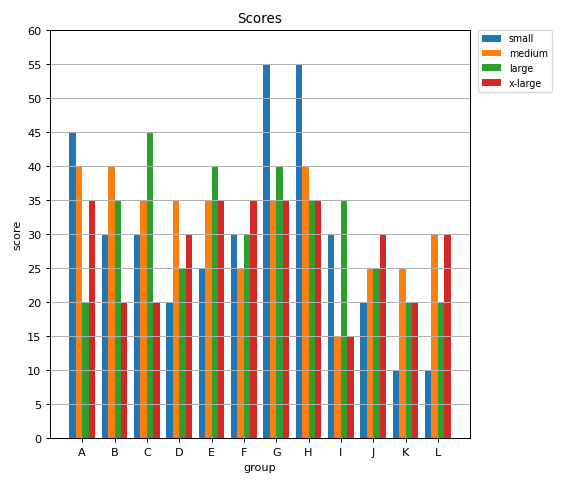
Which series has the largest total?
medium
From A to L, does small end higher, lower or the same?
lower
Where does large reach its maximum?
C
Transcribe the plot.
Title: Scores
x-axis: group, ticks A B C D E F G H I J K L
y-axis: score, ticks 0 5 10 15 20 25 30 35 40 45 50 55 60
Legend: small, medium, large, x-large
Values:
small: 45 30 30 20 25 30 55 55 30 20 10 10
medium: 40 40 35 35 35 25 35 40 15 25 25 30
large: 20 35 45 25 40 30 40 35 35 25 20 20
x-large: 35 20 20 30 35 35 35 35 15 30 20 30
